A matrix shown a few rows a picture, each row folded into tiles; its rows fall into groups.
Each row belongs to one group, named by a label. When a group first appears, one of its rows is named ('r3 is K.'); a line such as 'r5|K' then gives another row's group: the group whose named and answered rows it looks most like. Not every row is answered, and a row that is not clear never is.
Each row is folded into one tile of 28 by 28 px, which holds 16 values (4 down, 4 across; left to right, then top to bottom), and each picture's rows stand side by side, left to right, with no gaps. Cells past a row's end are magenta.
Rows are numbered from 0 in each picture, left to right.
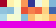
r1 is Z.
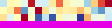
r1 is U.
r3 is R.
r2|U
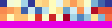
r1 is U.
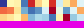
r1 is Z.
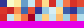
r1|R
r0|Z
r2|R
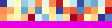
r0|Z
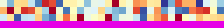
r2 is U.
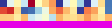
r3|Z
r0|Z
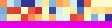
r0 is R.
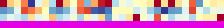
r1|Z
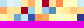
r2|U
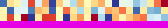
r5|R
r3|U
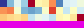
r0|Z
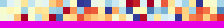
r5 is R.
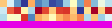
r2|Z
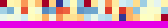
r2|Z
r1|R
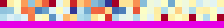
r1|R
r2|R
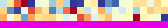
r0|R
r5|U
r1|Z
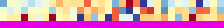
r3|U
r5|Z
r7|Z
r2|U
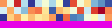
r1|Z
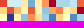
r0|U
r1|R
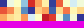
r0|Z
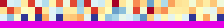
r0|U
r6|U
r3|U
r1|U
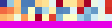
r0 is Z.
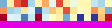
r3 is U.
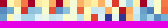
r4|U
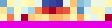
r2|Z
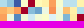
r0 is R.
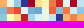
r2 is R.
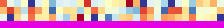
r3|U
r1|Z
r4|R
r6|Z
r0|U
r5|Z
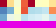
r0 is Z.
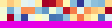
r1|R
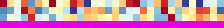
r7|Z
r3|Z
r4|R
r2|R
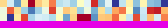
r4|Z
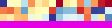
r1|U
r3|R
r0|Z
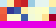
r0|R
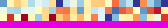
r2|Z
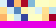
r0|R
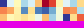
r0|Z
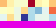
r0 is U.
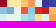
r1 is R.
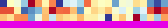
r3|U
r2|Z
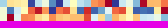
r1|Z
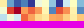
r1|Z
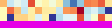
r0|U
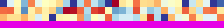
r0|Z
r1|U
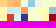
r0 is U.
